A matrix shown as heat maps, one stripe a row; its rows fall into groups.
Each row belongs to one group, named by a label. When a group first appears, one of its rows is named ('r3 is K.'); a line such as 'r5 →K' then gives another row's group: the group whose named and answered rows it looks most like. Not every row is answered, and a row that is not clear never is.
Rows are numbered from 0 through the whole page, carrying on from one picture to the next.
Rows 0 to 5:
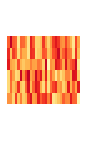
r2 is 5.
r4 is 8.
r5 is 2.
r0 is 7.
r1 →7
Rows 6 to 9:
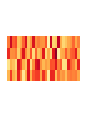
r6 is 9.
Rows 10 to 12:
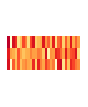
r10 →7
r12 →5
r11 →5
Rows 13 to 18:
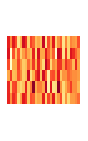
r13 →7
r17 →9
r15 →5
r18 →7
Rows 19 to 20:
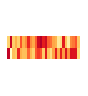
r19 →2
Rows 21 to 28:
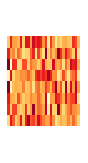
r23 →7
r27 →9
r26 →5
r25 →5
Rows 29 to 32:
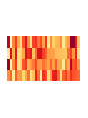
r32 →8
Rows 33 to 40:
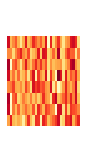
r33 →9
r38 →7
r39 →5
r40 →8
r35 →9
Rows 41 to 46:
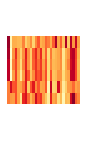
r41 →5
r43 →9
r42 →9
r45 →9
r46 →9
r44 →9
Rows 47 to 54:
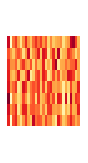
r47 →9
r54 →9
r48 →8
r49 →7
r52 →5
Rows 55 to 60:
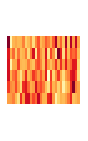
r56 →5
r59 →9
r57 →5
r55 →5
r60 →2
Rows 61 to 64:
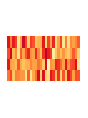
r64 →8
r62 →2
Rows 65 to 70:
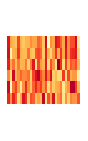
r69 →9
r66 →5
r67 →5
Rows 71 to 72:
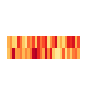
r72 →2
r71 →8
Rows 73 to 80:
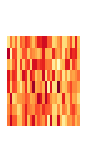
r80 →9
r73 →2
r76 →7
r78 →2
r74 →7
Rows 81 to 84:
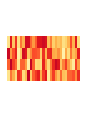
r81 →2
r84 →8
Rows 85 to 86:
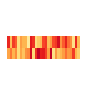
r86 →2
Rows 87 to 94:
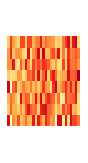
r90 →8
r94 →5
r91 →7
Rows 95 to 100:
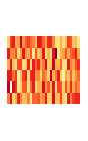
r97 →8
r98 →9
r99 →7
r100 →8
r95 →2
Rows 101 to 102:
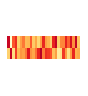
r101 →7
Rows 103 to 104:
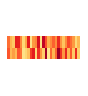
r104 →5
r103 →8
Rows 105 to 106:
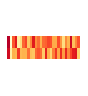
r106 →5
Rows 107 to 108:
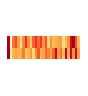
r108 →5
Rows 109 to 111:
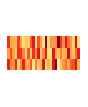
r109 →5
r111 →7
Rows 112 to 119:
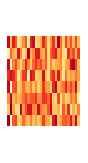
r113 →8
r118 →2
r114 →9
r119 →7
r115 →7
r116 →7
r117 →2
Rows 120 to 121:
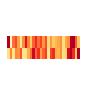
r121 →8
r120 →9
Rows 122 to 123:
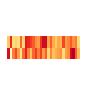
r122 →2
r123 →9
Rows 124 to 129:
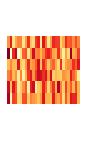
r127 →2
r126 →8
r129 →7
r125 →9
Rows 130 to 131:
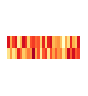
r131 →8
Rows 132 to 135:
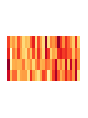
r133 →5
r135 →7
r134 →5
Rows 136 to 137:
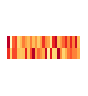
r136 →7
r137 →9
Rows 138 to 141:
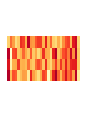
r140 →5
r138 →2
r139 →7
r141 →7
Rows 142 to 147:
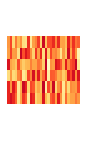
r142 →8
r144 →5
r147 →7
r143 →2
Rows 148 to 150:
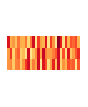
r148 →5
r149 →8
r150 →8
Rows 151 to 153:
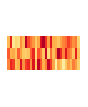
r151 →2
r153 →2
